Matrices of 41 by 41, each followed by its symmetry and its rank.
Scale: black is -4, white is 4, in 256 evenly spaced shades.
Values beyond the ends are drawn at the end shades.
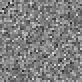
symmetric, full rank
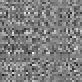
neither, rank five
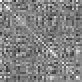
symmetric, rank five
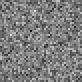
symmetric, full rank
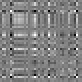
symmetric, rank two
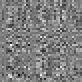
neither, rank five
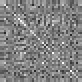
symmetric, rank five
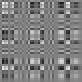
symmetric, rank one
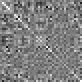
symmetric, rank five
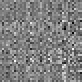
neither, rank five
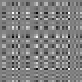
symmetric, rank one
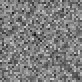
symmetric, full rank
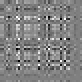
symmetric, rank two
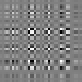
symmetric, rank one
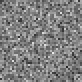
symmetric, full rank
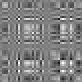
symmetric, rank two
